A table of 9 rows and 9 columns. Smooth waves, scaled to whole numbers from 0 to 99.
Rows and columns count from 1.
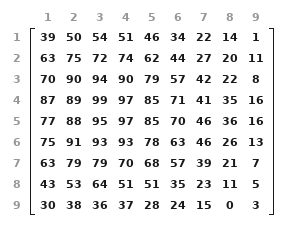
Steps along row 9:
up down up down down down down up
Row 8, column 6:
35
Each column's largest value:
87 91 99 97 85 71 46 36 16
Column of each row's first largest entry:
3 2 3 3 4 3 2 3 2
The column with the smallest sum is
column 9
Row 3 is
70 90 94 90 79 57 42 22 8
